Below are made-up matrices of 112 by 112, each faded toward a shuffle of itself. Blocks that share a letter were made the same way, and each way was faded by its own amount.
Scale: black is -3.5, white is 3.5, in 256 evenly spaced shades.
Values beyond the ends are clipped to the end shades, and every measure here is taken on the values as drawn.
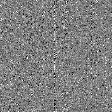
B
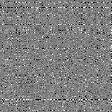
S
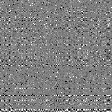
S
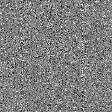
B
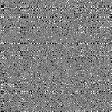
S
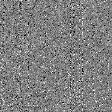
B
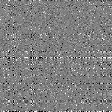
S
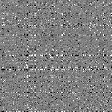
S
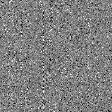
B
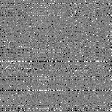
S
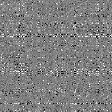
S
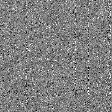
B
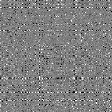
S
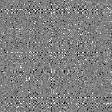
S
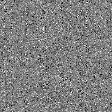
B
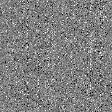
B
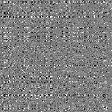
S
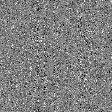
B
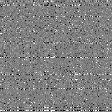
S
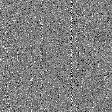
B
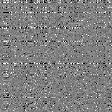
S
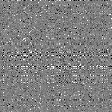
S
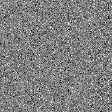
B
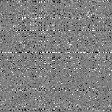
S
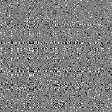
S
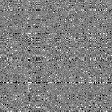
S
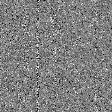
B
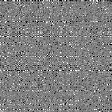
S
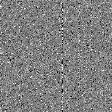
B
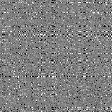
S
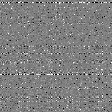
S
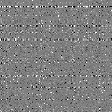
S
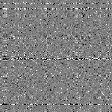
S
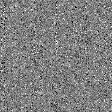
B
